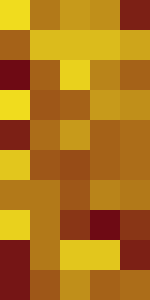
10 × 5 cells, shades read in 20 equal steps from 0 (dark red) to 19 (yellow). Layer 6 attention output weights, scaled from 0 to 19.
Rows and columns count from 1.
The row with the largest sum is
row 2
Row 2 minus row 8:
-10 6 12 16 10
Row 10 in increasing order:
1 7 8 9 12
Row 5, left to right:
2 9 13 8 9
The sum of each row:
56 70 45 59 41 47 48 36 47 37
